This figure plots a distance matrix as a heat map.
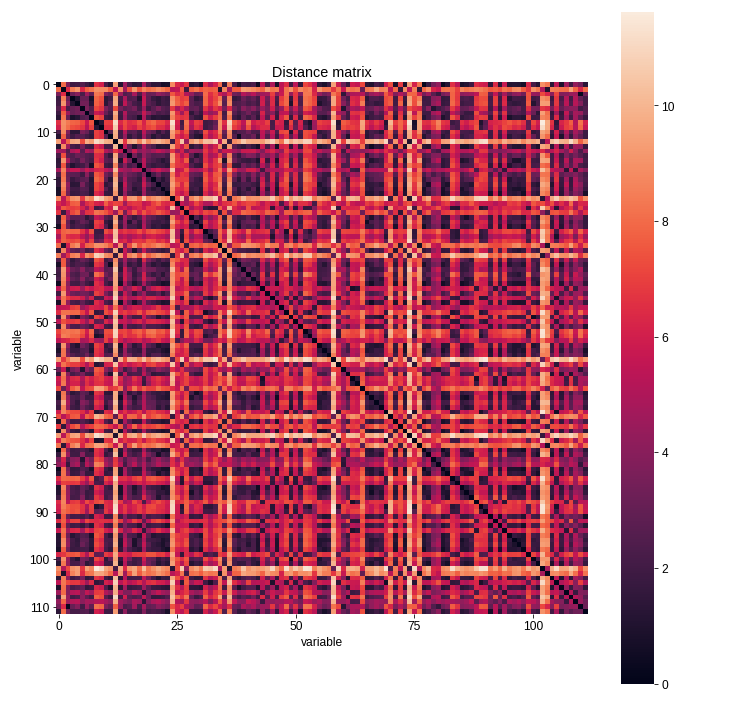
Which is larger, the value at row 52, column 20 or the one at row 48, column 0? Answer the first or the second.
the first
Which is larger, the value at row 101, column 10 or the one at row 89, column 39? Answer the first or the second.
the second
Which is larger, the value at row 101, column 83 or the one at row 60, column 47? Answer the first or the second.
the first
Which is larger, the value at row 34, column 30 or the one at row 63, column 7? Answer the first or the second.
the first
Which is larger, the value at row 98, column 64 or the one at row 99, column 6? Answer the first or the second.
the first
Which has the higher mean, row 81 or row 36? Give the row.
36
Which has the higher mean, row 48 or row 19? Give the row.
48
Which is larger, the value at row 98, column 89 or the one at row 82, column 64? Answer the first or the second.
the second
